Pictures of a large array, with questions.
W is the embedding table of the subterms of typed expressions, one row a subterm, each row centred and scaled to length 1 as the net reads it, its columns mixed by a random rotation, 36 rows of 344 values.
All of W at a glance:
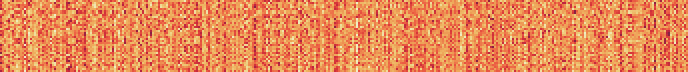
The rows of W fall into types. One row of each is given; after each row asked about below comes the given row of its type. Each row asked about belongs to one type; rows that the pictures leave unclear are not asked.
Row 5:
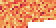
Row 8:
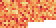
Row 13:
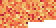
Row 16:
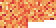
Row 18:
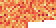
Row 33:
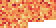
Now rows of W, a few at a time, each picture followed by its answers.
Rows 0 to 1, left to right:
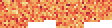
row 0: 8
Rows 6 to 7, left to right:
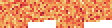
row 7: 16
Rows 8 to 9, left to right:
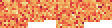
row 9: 13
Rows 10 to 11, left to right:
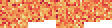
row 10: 33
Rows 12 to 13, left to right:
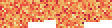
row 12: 5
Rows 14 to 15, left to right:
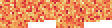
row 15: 16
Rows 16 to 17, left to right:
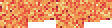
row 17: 16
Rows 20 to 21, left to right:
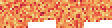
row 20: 5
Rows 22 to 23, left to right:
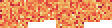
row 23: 13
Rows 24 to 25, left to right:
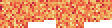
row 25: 5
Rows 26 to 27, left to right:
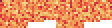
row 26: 8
